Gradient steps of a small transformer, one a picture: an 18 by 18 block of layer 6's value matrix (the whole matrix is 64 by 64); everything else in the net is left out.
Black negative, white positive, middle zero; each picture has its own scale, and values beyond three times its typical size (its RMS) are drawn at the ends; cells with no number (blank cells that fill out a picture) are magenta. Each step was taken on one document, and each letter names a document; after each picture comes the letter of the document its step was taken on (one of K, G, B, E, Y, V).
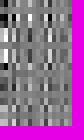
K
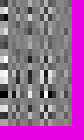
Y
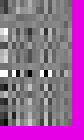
Y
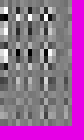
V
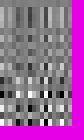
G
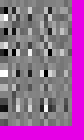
K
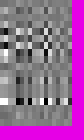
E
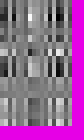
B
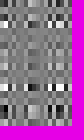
B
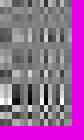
G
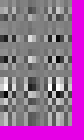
B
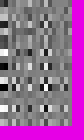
Y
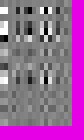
Y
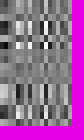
E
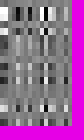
V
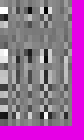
Y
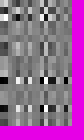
V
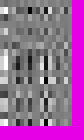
V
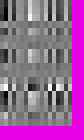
B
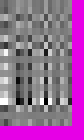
E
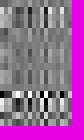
G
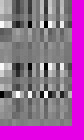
G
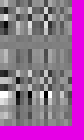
E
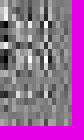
K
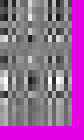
B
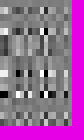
V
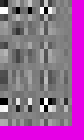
Y
